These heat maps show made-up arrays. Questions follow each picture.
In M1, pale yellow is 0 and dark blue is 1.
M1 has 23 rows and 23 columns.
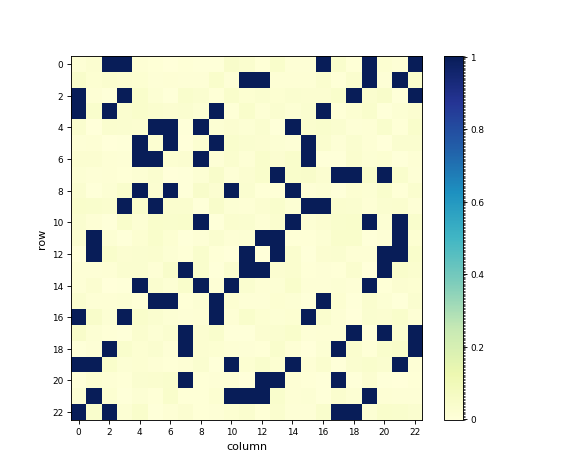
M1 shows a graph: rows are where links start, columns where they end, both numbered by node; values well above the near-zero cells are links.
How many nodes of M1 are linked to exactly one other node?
0
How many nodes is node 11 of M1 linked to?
4
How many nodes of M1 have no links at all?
0
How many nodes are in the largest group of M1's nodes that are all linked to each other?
4
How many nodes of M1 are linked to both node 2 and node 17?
2
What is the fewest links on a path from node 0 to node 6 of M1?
3
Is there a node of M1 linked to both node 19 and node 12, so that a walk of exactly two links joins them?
yes
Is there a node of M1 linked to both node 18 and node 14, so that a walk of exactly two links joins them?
no
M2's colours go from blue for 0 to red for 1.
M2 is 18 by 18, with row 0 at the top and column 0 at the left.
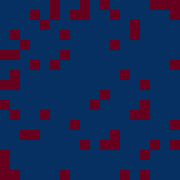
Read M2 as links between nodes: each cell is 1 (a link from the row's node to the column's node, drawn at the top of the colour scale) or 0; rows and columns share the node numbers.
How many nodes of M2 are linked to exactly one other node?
2
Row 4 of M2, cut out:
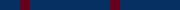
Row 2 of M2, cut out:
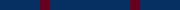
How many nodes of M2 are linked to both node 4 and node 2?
0
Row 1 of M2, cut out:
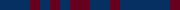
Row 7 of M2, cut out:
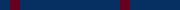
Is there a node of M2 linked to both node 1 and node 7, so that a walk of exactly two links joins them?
no
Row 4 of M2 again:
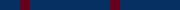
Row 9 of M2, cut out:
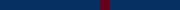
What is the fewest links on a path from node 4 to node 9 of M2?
4
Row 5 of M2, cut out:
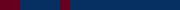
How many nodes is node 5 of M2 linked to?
3
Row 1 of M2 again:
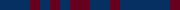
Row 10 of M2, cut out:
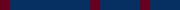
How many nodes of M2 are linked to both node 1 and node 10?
0
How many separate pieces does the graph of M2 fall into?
1
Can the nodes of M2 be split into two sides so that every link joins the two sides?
yes
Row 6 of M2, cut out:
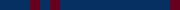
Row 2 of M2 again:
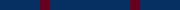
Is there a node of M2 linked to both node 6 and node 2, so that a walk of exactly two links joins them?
no
